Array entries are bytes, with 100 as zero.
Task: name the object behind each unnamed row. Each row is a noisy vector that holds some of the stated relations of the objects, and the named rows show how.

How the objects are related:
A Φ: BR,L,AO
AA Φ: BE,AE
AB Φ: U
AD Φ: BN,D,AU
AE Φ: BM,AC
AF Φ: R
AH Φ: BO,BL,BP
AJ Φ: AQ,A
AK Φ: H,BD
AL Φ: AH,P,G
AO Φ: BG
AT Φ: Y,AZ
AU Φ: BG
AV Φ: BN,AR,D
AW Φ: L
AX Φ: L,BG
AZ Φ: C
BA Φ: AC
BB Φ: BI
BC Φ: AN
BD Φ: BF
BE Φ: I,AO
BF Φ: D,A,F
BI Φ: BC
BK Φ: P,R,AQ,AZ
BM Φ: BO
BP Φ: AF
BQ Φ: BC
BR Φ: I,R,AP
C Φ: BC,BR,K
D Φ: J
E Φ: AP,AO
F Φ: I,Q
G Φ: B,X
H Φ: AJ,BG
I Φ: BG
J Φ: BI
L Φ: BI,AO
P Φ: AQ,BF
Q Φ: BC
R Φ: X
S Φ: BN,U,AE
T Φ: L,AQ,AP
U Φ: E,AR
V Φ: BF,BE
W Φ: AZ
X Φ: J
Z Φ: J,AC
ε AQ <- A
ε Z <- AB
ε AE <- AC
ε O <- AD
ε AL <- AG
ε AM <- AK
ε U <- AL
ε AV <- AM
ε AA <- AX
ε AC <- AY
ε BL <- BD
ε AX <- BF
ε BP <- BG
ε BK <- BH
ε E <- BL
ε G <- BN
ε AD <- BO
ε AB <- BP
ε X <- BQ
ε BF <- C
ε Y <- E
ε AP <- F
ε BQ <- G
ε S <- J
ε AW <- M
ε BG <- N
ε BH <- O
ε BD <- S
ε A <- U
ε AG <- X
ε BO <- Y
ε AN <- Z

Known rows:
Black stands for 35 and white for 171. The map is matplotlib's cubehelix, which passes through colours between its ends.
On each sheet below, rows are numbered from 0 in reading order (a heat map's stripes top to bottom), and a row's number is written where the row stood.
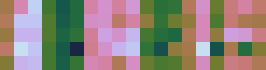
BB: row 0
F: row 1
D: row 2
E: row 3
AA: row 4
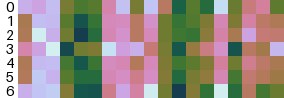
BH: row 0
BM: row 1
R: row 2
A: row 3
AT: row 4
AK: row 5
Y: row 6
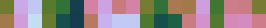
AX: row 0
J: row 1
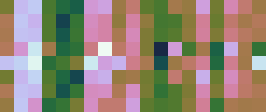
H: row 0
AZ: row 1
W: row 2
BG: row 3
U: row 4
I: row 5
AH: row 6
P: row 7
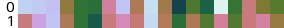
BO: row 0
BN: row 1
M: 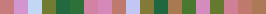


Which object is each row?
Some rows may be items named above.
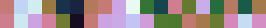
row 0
BL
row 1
X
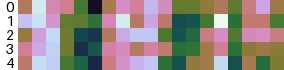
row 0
G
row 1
AD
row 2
J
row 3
C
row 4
E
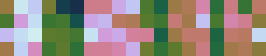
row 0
S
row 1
AO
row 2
AL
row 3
BF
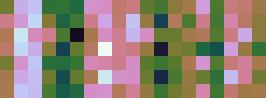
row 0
BE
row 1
N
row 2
G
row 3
BP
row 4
AW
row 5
Z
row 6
F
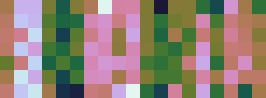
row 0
AB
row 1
AK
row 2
AN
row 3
BK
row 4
L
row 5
AF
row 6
BL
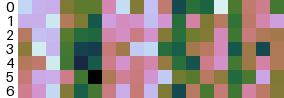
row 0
O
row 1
AG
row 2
AK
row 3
BD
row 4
BI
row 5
BQ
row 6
N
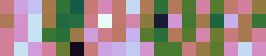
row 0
BN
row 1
BG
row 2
AQ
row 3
X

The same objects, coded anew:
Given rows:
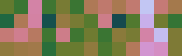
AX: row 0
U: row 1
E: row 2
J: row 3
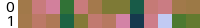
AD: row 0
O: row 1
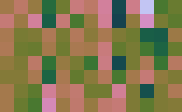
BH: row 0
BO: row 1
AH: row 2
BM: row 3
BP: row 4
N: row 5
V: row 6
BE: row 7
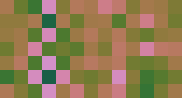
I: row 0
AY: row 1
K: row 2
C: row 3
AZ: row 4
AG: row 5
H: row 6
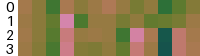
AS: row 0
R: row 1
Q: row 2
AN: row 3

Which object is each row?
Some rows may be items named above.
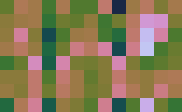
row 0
AB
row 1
J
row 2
S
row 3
BH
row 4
AG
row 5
AK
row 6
F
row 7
U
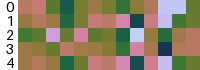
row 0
BD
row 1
BH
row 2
X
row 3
BB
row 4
BH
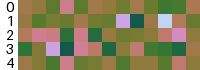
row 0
AF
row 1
BG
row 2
Y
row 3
AL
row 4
D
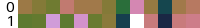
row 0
BB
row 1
BQ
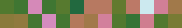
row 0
BF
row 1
AQ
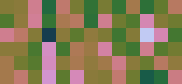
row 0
Z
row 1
A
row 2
BL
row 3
AQ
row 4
L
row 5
BK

